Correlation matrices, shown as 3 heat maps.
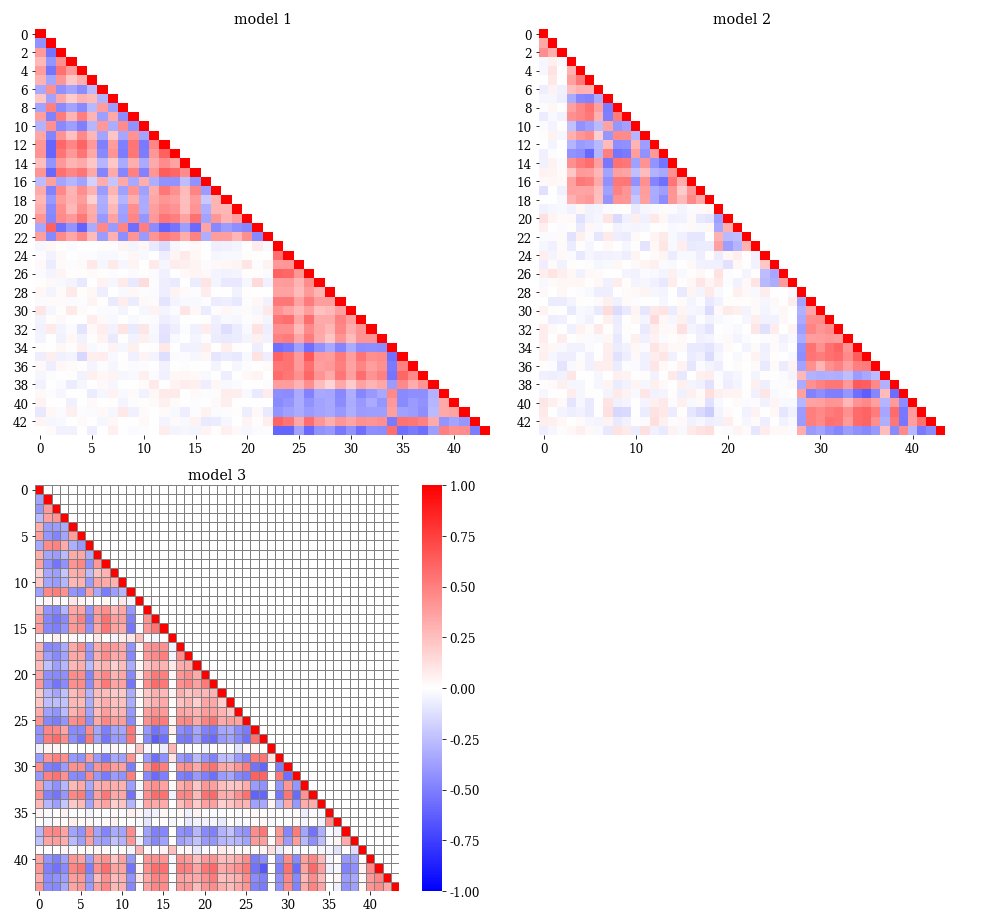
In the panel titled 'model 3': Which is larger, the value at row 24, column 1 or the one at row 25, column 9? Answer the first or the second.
the second
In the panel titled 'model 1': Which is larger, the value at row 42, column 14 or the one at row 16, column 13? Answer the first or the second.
the first
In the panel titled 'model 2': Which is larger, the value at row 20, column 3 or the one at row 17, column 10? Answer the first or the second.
the first
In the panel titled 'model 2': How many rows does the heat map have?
44
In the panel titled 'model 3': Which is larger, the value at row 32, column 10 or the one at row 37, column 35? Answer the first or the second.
the first
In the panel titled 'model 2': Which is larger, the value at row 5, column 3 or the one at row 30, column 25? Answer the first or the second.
the first
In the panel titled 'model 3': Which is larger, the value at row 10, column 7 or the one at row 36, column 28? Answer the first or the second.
the first
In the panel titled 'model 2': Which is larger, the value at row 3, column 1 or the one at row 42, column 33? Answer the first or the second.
the second
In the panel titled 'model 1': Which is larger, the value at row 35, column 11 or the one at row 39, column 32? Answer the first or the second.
the first
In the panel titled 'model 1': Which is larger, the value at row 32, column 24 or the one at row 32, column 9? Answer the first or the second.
the first
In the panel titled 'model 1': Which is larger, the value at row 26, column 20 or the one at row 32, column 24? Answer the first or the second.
the second
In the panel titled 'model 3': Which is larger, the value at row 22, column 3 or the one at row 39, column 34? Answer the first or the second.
the second
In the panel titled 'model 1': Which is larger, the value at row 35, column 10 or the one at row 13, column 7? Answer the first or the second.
the second
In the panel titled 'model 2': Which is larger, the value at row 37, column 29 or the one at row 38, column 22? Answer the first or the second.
the second
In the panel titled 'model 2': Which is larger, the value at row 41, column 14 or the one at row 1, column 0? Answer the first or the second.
the second
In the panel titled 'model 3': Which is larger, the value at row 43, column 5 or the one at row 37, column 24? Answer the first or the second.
the first
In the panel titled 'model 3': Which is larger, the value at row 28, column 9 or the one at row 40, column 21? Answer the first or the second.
the second
